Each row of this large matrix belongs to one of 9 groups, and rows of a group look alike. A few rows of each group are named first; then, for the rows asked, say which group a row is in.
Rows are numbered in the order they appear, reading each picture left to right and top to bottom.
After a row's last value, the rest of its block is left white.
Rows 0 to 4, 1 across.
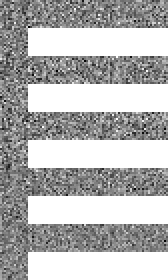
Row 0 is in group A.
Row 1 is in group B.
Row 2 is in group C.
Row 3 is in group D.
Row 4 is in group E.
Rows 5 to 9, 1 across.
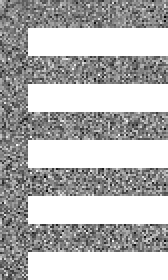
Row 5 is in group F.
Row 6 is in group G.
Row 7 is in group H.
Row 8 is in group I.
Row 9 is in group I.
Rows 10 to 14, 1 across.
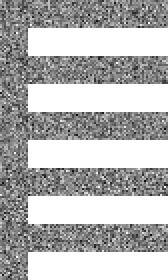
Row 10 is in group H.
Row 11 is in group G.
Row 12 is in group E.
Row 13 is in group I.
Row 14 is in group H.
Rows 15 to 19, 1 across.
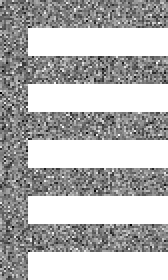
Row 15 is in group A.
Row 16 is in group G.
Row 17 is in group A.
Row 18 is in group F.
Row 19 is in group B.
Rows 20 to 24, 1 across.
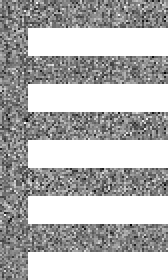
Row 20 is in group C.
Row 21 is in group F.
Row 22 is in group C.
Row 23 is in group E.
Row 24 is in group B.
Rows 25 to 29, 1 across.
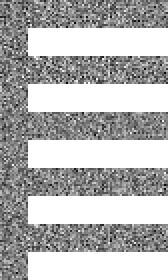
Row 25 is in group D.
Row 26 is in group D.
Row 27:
A
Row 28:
F
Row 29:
D
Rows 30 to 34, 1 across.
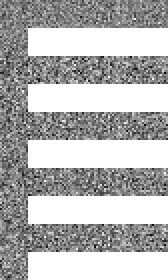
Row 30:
A
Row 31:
B
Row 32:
D
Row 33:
F
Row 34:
F
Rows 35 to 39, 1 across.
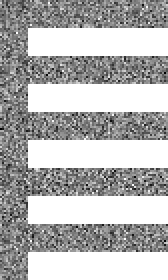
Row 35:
H
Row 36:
E
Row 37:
B
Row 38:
D
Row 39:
E
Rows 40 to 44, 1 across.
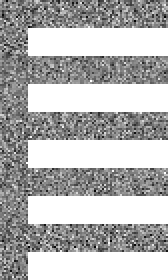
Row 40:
I
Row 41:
E
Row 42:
G
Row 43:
F
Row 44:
D
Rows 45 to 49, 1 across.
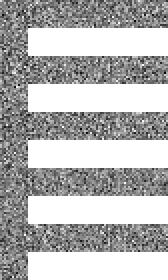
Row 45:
I
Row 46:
C
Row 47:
A
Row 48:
E
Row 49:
D
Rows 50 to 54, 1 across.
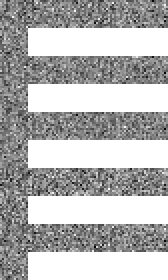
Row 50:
F
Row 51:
C
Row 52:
E
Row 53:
B
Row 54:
F
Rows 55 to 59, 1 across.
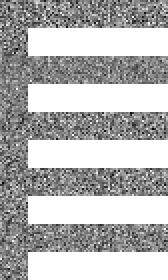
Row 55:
D
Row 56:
H
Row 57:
H
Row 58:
I
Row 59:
F
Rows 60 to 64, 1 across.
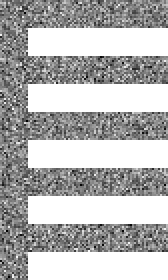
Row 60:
G
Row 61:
G
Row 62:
C
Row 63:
C
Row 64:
G
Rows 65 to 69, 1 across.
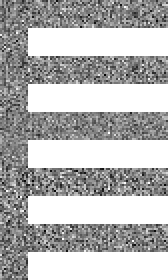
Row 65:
H
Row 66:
H
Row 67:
B
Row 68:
E
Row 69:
D
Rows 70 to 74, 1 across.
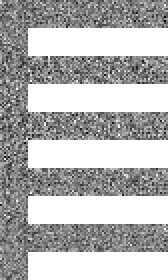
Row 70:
F
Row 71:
H
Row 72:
A
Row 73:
H
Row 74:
F
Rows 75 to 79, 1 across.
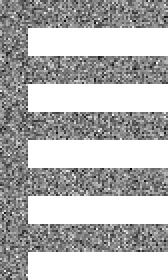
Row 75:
F
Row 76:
G
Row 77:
F
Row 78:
B
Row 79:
H
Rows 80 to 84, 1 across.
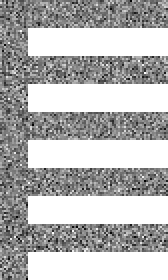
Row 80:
B
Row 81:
C
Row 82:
E
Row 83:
D
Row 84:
B
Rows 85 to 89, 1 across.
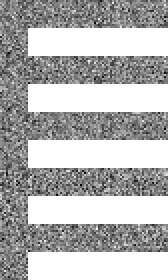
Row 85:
F
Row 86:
F
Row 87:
C
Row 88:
B
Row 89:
I
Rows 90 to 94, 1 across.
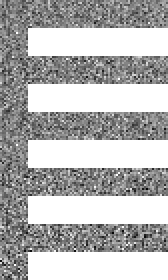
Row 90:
H
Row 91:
A
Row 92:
H
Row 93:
C
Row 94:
G
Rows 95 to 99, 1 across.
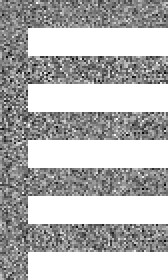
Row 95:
I
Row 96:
I
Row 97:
C
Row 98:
C
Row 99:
E
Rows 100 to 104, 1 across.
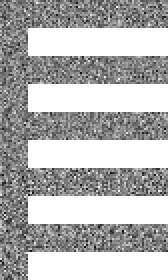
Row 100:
D
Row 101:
A
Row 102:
C
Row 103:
A
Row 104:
G
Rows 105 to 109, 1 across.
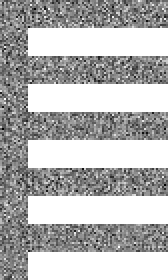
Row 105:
I
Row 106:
G
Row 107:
C
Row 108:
E
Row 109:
A
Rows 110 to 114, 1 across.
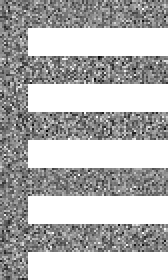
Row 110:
C
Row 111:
G
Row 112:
E
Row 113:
A
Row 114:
C
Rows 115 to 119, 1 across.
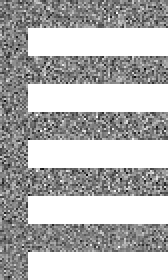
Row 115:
D
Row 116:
D
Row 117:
I
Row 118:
I
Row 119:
A
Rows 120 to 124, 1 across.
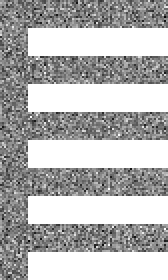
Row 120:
F
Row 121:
I
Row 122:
I
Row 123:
B
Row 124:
F
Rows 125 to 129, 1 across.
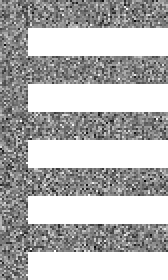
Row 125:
E
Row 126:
A
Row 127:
G
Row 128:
D
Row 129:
G
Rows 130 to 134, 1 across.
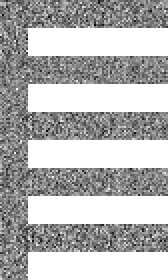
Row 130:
G
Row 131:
H
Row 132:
E
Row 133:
B
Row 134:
E
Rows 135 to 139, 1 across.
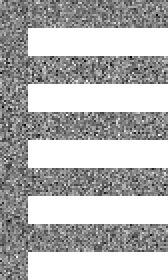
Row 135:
I
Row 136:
B
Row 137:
A
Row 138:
F
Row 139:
H
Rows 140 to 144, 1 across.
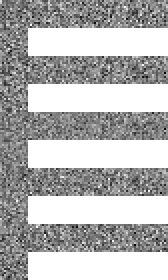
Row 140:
H
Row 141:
C
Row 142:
C
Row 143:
H
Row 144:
I
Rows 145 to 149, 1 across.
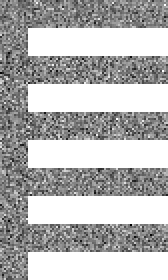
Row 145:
F
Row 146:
B
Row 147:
D
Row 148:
G
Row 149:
B
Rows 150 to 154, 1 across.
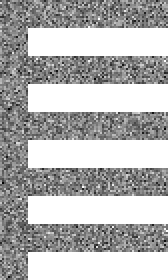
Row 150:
D
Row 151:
F
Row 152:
C
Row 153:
I
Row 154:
F
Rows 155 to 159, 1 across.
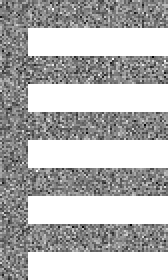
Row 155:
B
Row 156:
F
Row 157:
D
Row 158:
I
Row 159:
B
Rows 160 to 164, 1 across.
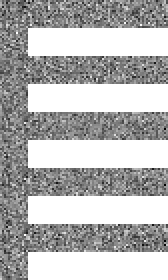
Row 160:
H
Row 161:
D
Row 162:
C
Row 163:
C
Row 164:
C
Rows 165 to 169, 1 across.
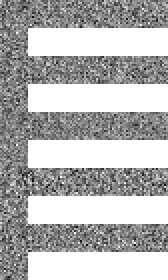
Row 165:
H
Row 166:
D
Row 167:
H
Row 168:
E
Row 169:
A
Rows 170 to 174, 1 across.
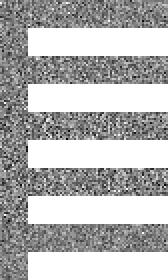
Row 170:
B
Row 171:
I
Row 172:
D
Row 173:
I
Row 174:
C
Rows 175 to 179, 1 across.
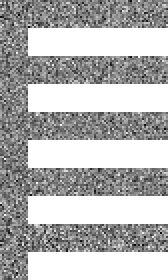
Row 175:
B
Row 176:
B
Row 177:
I
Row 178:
G
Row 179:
D
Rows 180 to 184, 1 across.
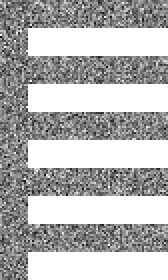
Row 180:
G
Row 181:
G
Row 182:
E
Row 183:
D
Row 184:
I
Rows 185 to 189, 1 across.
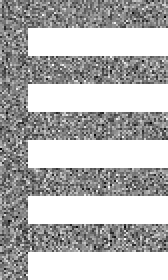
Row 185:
C
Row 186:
H
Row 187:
G
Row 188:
D
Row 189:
E
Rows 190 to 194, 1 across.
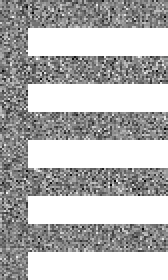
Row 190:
E
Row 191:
I
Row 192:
F
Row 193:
D
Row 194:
H
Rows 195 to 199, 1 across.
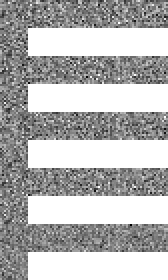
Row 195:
I
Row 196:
A
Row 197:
F
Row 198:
A
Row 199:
B
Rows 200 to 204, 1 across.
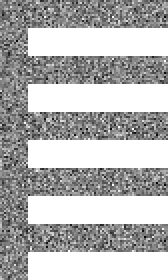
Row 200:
I
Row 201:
F
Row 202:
D
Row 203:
I
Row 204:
E
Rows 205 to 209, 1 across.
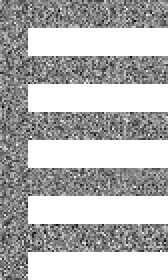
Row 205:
E
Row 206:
B
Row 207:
H
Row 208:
A
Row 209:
I
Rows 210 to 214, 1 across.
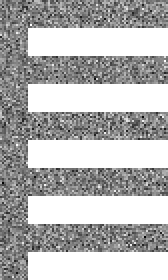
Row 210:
H
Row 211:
F
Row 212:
H
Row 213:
I
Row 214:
D
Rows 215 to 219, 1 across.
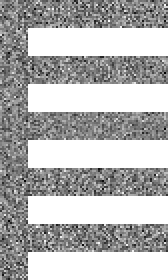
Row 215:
F
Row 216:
E
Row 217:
C
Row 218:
G
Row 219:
I
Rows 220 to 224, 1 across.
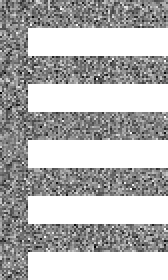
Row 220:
H
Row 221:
F
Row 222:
F
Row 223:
D
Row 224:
F
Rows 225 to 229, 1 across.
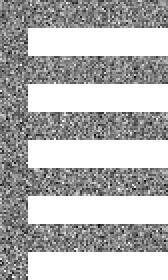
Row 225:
I
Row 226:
G
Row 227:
G
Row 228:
D
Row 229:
G
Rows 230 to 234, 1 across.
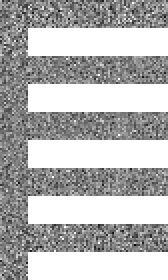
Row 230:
E
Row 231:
A
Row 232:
A
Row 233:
B
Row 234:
G
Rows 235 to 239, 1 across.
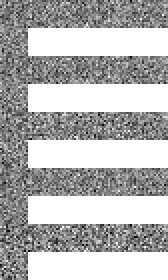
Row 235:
B
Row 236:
B
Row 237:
G
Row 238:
A
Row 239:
B
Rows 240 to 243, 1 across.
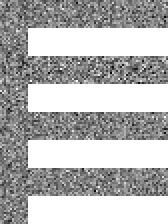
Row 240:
F
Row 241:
H
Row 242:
F
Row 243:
A
